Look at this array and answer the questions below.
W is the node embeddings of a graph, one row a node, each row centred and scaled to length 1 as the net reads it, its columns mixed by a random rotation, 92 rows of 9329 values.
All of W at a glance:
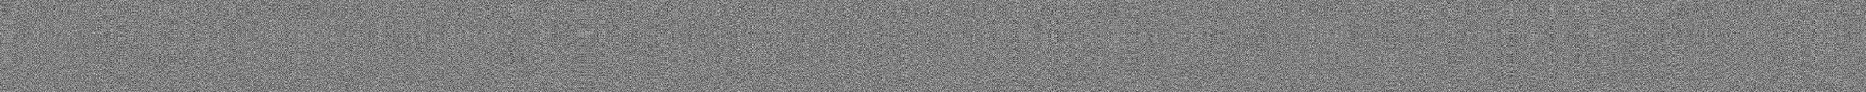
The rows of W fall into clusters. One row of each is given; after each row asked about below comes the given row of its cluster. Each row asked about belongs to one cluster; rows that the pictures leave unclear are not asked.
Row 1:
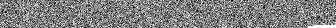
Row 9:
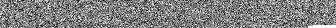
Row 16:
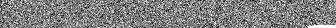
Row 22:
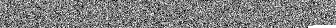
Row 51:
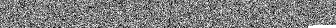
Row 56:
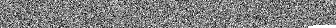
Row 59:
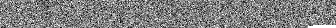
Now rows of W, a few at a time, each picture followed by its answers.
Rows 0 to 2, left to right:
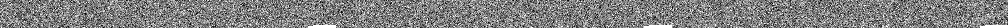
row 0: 56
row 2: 59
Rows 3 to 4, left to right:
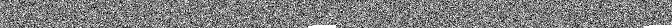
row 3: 51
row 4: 1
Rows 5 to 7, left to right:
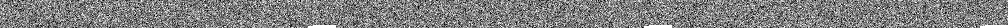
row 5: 9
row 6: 22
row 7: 51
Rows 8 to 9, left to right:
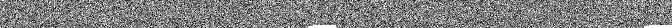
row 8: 9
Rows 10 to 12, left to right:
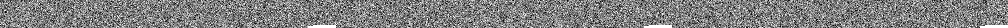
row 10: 1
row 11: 1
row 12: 22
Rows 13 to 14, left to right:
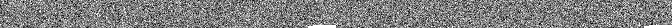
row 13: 16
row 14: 1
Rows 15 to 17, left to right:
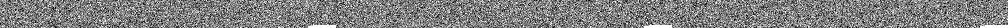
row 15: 9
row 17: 51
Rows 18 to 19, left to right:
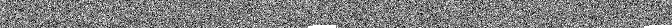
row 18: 9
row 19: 56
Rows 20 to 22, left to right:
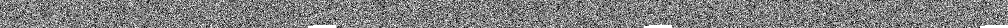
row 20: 59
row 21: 59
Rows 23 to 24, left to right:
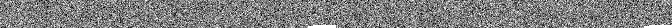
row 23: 59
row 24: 56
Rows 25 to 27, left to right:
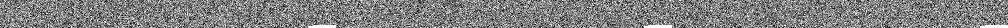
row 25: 1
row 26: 16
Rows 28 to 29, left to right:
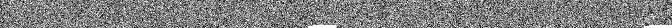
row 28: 16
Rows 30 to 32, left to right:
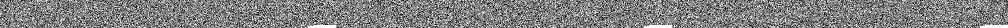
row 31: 59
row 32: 9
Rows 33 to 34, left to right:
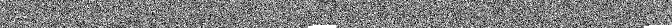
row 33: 9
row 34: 59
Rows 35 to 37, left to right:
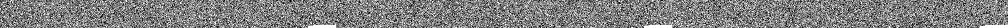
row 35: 16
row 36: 16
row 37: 59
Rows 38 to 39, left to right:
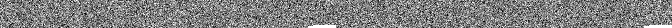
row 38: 56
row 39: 59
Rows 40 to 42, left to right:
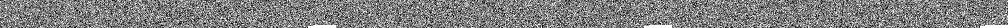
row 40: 22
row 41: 59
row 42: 51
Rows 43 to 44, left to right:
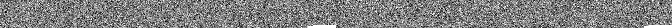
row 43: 1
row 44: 16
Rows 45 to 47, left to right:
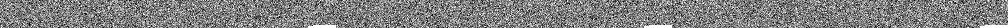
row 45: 56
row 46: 56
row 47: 16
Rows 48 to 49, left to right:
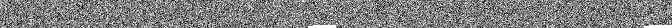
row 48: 22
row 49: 59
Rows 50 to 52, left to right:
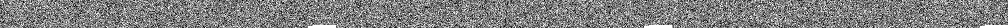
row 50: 16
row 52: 9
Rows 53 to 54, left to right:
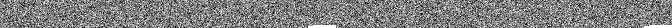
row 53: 51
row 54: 56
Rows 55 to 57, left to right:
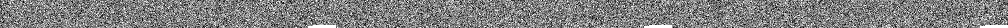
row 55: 16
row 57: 59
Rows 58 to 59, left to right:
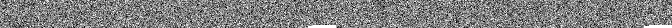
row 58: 51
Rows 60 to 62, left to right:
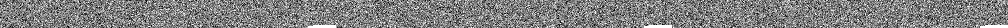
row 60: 56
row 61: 59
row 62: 56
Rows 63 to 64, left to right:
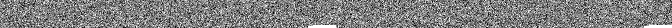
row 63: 51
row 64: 9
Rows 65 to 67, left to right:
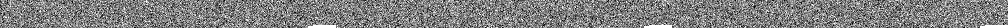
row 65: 16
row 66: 56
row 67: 22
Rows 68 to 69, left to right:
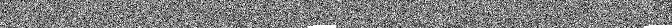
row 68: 1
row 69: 9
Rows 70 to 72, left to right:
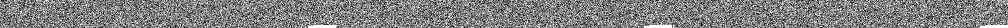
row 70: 51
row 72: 56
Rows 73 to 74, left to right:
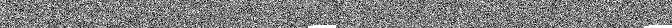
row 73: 9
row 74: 16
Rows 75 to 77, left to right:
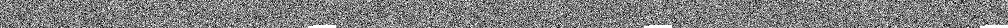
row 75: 56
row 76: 59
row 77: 16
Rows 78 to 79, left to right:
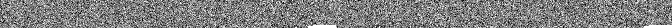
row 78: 16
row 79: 9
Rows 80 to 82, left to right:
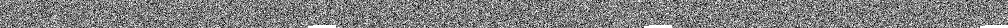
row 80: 59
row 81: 22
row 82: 51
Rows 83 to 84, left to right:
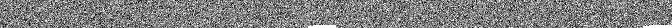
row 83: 56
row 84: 1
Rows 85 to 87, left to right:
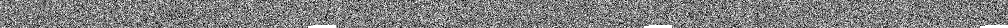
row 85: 22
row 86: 9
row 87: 56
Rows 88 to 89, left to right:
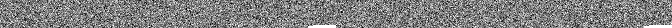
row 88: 56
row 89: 1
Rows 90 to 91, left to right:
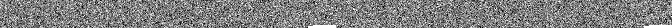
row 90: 22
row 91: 59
